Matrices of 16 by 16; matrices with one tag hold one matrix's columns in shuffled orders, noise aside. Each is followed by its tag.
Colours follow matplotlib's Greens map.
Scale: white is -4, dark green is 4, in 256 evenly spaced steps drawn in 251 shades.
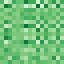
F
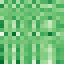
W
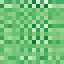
F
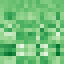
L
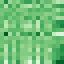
W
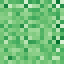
F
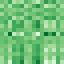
W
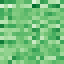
F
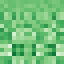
L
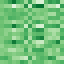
F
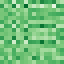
F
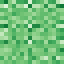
F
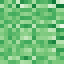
F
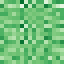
F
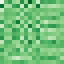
F
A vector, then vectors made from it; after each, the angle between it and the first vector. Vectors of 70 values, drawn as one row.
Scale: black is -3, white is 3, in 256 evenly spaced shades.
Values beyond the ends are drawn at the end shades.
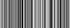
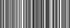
nearly opposite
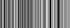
partly aligned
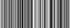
nearly parallel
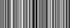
partly opposed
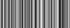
partly aligned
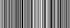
nearly parallel
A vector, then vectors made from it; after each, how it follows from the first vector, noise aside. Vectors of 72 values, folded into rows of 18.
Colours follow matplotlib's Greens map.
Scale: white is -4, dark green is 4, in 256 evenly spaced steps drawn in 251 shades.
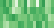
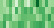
sign-scrambled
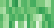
reversed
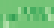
partly zeroed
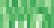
reversed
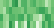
reversed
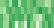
reversed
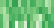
reversed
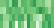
reversed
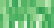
reversed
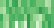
reversed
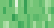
partly zeroed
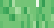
partly zeroed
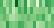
sign-scrambled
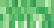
reversed
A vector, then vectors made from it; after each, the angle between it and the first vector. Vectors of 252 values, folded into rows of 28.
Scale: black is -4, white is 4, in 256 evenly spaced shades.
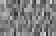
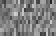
nearly opposite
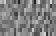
nearly parallel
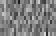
nearly parallel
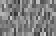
nearly parallel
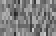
nearly parallel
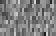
nearly opposite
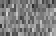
orthogonal
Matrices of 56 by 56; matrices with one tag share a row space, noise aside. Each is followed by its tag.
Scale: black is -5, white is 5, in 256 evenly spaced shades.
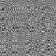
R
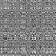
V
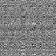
V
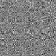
R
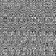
V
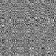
R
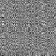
R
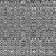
V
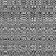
V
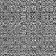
V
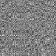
R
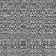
V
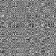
R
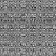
V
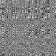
R
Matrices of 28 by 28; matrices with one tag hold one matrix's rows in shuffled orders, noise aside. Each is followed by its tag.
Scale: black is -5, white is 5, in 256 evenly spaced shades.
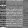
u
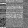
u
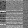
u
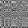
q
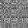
q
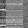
u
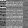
u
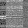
u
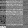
u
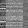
u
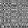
q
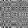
q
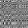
q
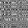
q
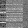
u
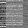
u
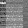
u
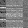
u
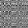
q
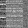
u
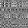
q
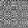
q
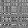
q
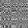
q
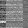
u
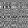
q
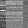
u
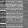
u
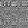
q
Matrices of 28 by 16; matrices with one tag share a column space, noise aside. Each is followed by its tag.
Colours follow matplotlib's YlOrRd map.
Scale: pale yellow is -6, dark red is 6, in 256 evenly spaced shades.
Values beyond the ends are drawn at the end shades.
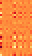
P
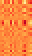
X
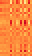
X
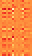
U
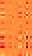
P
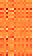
U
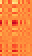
X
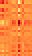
X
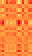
X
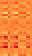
P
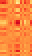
X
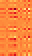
U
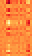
X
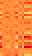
P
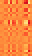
X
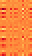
U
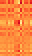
X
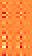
P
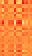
X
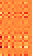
P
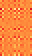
U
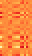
P
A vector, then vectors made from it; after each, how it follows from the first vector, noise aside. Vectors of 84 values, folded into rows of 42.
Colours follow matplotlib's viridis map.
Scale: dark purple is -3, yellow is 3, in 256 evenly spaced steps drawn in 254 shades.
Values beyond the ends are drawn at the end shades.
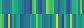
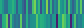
sign-scrambled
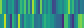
wrapped around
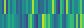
wrapped around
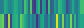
sign-scrambled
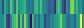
wrapped around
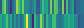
wrapped around
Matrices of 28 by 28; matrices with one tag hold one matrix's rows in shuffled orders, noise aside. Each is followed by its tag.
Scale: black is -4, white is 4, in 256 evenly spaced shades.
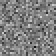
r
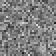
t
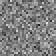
r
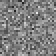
t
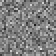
r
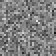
t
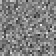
r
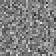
r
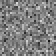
r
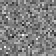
t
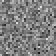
r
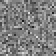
t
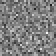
r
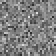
t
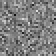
t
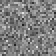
t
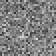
t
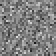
r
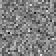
r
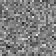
t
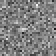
t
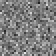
r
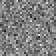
r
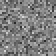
t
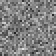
t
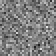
r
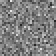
r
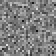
t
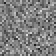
r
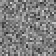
r
